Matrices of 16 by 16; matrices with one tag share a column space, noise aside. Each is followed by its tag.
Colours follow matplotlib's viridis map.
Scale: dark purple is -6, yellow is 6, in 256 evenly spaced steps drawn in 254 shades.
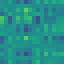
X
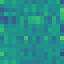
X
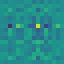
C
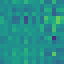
X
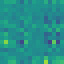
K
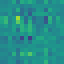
X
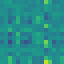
K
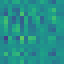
X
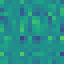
X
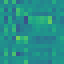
X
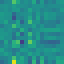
K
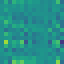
K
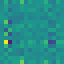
K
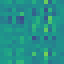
X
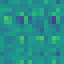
X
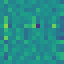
C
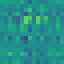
X
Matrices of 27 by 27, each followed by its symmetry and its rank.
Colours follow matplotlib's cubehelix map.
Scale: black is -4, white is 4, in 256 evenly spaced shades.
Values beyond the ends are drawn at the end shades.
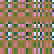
neither, rank one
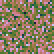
neither, full rank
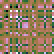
symmetric, rank two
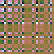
symmetric, rank one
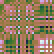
symmetric, rank two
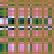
neither, rank one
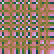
symmetric, rank two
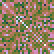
symmetric, rank five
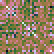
symmetric, rank five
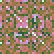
symmetric, rank five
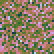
neither, full rank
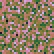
neither, full rank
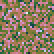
neither, full rank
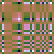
symmetric, rank one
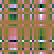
neither, rank one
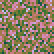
neither, full rank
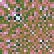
symmetric, rank five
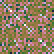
symmetric, rank five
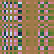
neither, rank one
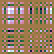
symmetric, rank one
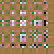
symmetric, rank two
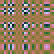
symmetric, rank one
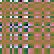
neither, rank one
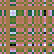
symmetric, rank one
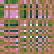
symmetric, rank two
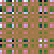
symmetric, rank one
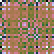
symmetric, rank two
